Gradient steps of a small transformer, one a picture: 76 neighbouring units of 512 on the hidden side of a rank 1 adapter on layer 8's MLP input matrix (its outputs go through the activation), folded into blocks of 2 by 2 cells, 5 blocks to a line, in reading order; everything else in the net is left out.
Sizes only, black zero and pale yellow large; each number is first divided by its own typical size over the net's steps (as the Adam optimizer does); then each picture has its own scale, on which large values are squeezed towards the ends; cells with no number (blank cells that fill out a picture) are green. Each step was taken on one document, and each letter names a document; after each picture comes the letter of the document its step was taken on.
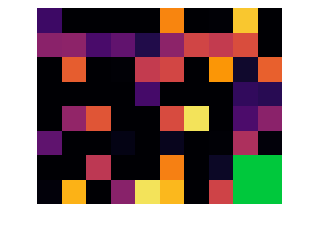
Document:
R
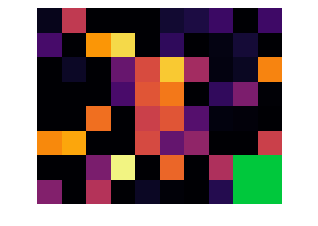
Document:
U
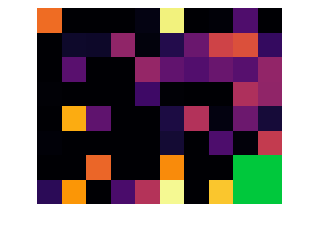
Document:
R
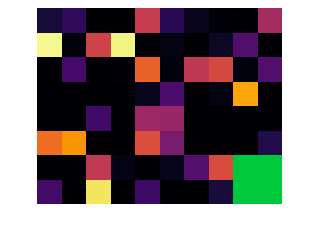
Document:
U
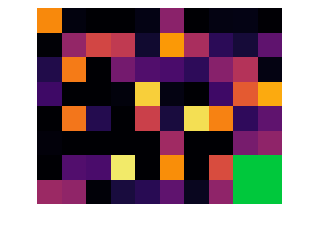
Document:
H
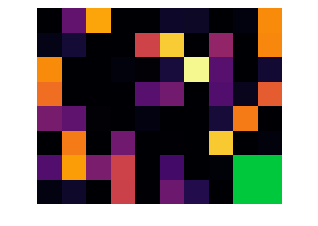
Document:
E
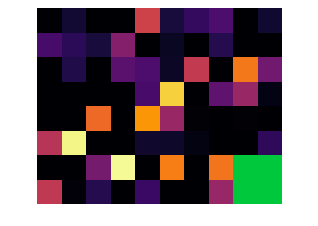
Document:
U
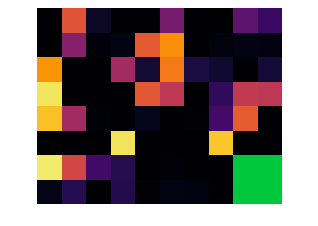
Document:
E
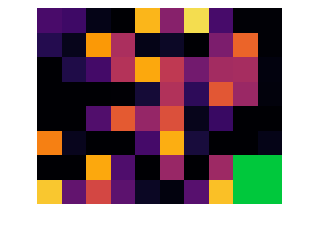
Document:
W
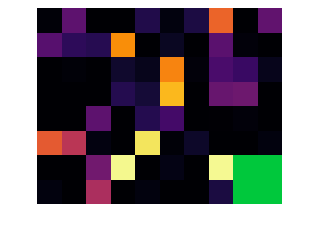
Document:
U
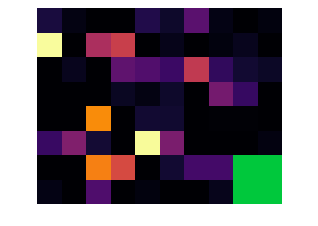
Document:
U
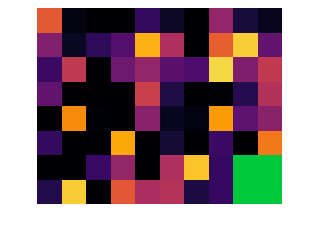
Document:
H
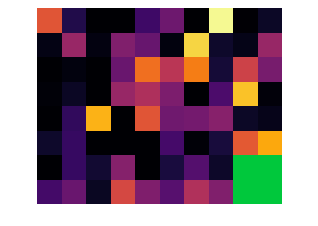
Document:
H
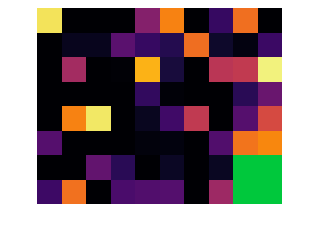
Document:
R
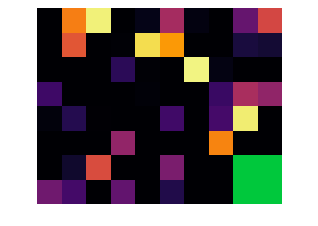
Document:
E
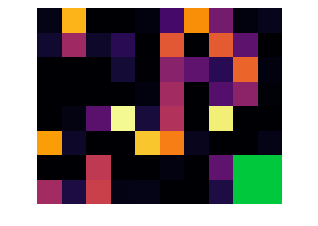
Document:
W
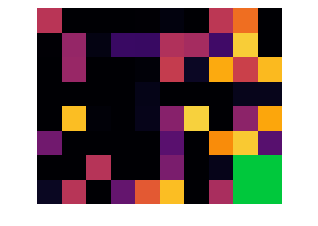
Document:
R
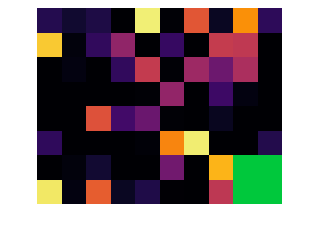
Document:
W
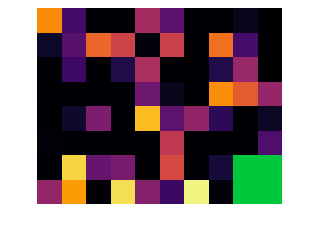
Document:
H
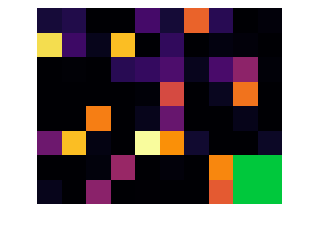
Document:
U
